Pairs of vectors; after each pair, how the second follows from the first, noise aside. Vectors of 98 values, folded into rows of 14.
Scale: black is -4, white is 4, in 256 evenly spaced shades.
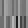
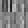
reversed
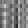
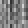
reversed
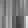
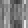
wrapped around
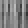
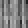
wrapped around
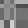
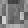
wrapped around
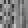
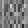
wrapped around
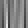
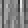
reversed
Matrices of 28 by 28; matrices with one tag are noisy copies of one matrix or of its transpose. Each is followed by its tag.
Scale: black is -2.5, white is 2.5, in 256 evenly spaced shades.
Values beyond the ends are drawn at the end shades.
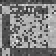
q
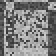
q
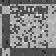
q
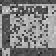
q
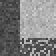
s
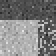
s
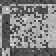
q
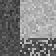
s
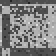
q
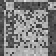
q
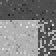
s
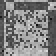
q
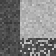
s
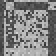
q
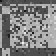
q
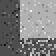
s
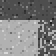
s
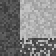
s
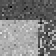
s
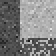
s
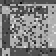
q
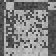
q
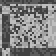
q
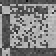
q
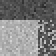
s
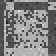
q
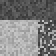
s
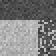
s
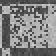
q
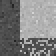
s
